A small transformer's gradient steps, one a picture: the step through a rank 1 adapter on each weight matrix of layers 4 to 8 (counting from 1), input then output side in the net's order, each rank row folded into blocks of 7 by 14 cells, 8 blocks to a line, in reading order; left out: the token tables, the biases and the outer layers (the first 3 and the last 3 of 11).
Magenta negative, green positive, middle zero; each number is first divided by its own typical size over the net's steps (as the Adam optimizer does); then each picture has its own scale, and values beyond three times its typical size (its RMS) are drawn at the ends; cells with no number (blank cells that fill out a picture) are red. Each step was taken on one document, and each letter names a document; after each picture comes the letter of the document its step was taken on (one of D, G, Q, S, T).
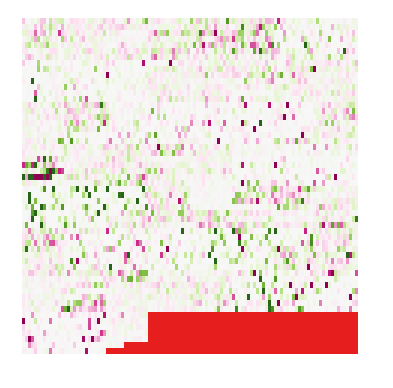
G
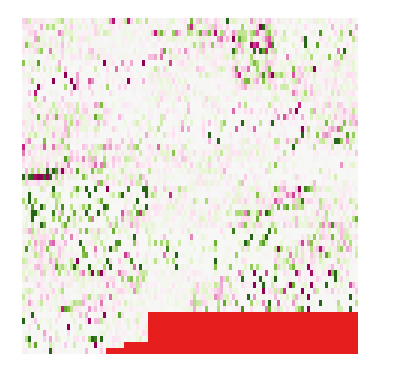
G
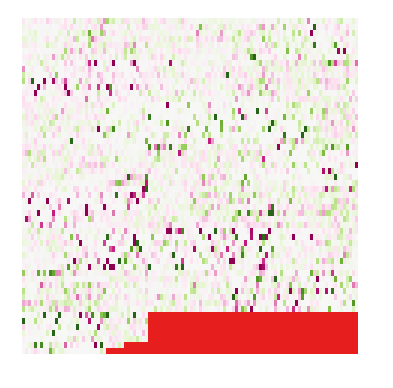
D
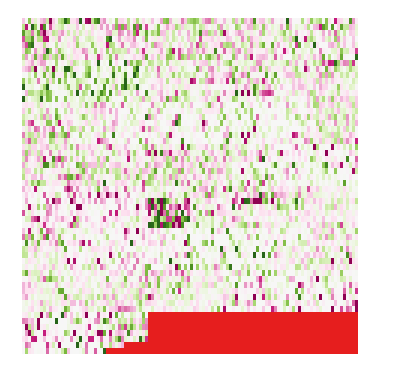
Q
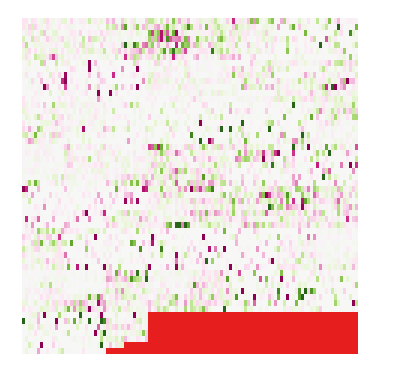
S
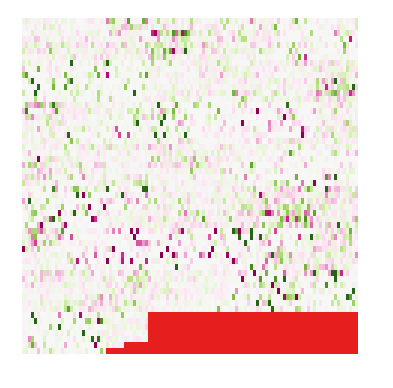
G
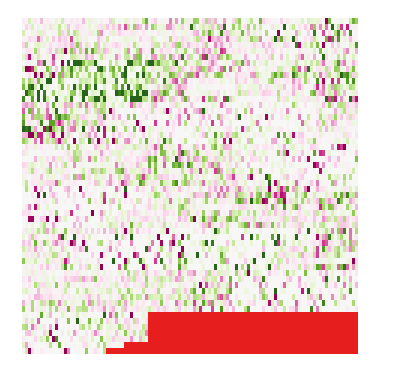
Q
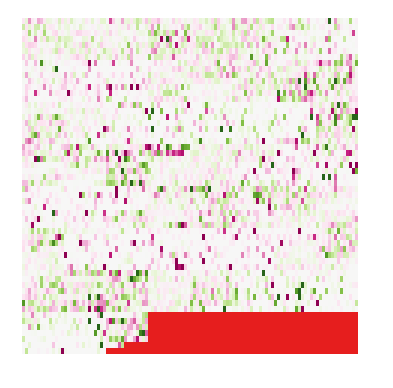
S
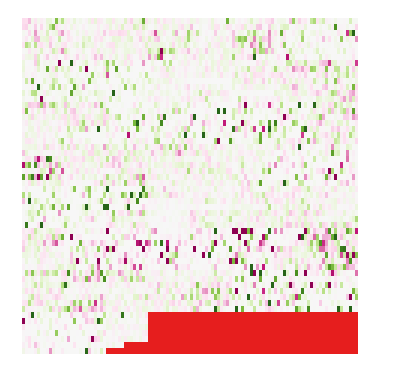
G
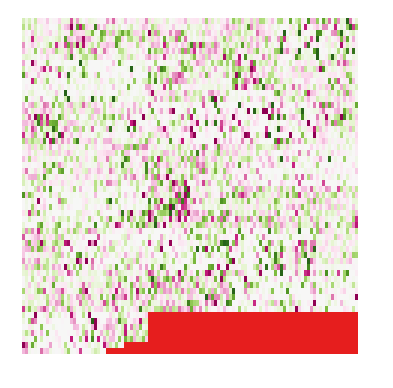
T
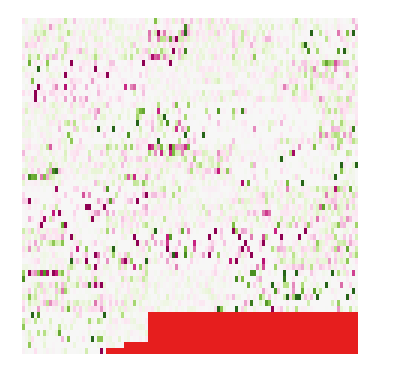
G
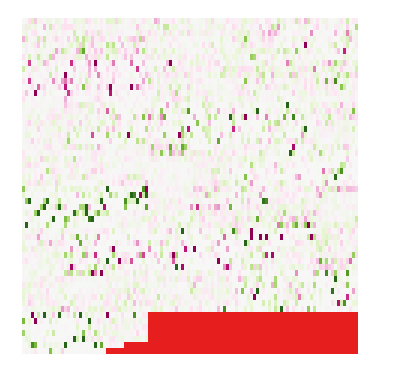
D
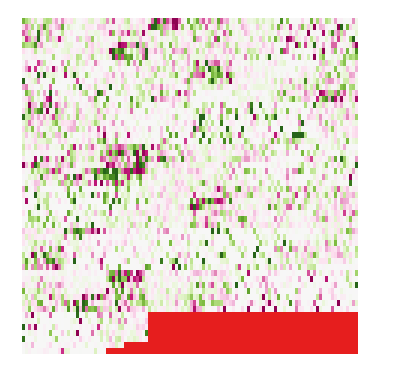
Q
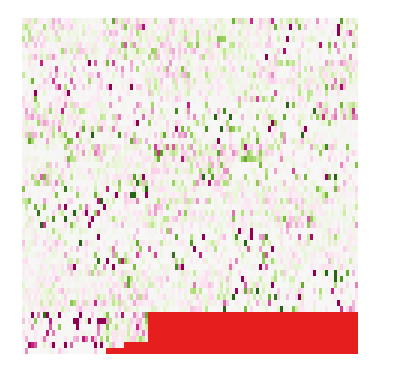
D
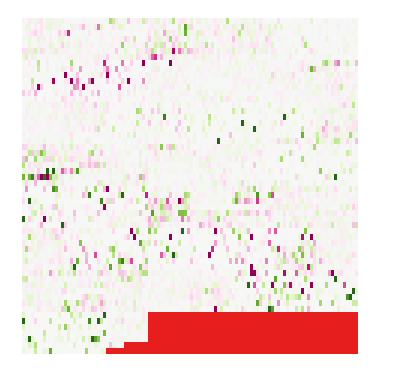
G
